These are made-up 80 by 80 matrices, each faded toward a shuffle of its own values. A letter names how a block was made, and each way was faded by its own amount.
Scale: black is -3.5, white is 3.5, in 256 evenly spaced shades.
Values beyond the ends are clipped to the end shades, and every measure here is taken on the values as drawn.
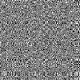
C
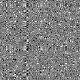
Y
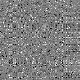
Y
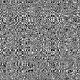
C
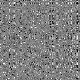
Y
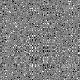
Y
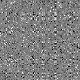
Y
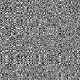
C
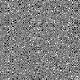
Y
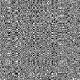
C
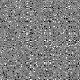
Y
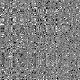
Y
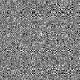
C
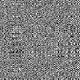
C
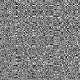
C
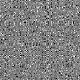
Y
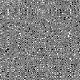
Y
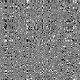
Y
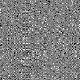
Y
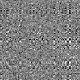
C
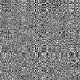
C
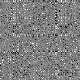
Y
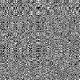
C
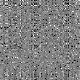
Y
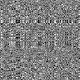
C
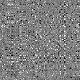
Y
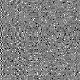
Y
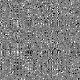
Y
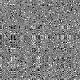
Y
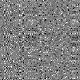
Y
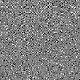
Y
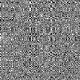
C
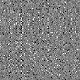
Y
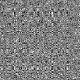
C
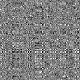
C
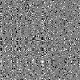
Y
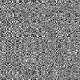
C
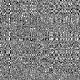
C
